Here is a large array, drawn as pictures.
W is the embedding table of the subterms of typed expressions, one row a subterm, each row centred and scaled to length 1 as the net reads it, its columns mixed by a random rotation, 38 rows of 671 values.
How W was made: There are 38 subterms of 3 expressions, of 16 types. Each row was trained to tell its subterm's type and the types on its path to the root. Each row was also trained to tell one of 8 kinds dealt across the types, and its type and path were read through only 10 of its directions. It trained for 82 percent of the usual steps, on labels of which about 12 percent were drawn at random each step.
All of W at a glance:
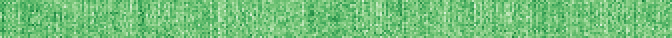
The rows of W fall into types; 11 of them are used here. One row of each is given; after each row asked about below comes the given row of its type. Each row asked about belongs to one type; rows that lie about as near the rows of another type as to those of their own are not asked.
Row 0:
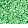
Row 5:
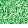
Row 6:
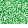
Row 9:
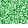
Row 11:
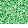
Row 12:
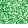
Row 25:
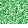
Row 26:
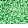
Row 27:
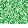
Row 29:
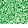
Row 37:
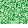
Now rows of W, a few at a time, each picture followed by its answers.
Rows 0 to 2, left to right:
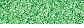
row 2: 25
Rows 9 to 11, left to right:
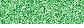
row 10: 25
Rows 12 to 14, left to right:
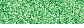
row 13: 6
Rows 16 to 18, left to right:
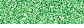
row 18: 6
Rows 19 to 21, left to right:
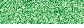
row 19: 29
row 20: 29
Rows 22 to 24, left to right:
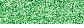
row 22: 27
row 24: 25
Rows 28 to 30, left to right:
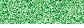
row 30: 26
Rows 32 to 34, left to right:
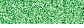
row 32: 6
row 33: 27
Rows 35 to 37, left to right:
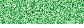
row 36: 9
